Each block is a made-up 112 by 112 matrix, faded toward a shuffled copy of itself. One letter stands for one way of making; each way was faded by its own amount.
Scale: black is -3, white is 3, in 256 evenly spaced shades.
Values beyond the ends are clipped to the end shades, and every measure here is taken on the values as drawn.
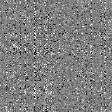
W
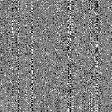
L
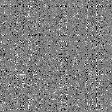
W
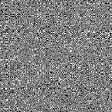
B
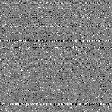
B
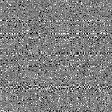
B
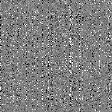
W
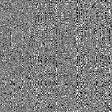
L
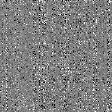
W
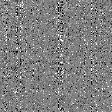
W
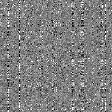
L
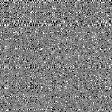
B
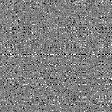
B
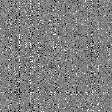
W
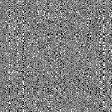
L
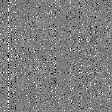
W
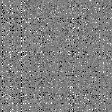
W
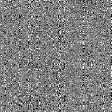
L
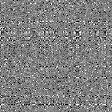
B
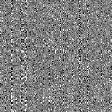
L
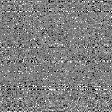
B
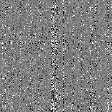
W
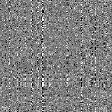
L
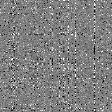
W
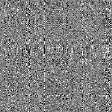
L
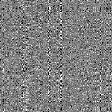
L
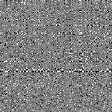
B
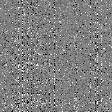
W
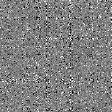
W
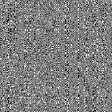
L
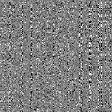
L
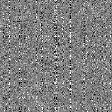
L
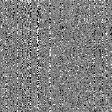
L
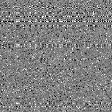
B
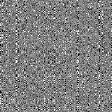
L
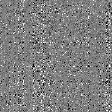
W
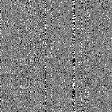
L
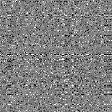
B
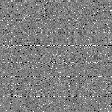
B
